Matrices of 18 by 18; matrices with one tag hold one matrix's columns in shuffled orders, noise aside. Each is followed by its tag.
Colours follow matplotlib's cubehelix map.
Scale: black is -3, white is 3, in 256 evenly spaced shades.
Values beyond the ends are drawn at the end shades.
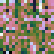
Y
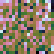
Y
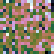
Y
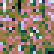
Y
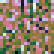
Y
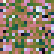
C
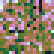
Y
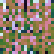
Y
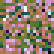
C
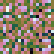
C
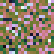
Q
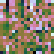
Y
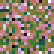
Q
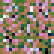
C
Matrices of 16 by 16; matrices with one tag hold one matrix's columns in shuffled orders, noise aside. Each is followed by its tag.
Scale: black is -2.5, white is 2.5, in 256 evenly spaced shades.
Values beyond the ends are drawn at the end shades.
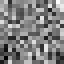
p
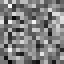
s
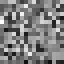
s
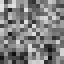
p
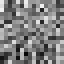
p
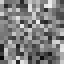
p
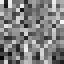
p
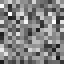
s
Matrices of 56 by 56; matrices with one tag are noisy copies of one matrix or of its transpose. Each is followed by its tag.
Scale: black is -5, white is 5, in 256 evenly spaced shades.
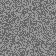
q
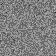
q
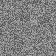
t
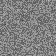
t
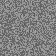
q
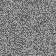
t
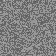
t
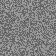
q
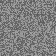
t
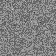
t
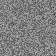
q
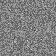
t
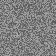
q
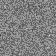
q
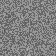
q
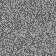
t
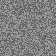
q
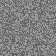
q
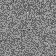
q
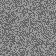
q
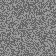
q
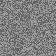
t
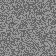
q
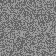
t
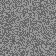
q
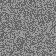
t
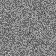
q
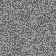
t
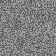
t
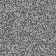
q
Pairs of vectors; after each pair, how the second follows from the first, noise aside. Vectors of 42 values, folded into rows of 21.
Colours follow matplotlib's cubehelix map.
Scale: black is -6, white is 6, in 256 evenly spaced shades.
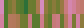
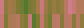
shrunk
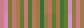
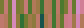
reversed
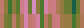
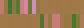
partly zeroed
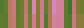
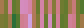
reversed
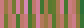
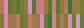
wrapped around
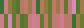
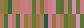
reversed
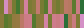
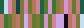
scaled up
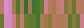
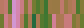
wrapped around
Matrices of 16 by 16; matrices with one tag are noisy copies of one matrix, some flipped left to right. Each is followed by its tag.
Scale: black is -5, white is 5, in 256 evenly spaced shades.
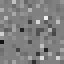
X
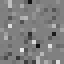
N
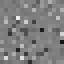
X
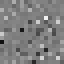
X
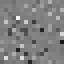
X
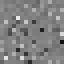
X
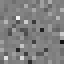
X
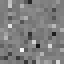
N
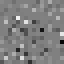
X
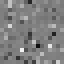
N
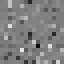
N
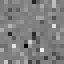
N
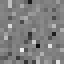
N
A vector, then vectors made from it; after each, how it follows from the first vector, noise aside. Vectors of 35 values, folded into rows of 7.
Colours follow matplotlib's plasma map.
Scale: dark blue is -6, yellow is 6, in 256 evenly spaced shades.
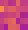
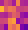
scaled up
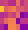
scaled up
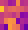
scaled up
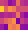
scaled up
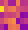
scaled up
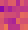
negated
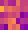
scaled up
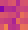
negated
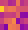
scaled up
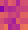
negated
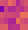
negated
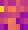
scaled up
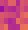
negated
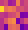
scaled up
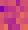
negated
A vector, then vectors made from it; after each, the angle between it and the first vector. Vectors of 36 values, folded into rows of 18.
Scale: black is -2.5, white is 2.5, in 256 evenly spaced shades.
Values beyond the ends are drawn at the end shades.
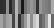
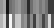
orthogonal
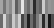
partly opposed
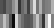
partly aligned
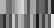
partly opposed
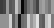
nearly parallel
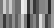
partly opposed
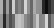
orthogonal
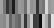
orthogonal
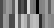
partly aligned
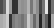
orthogonal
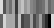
partly opposed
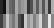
partly aligned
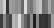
partly opposed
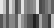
nearly opposite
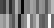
nearly parallel
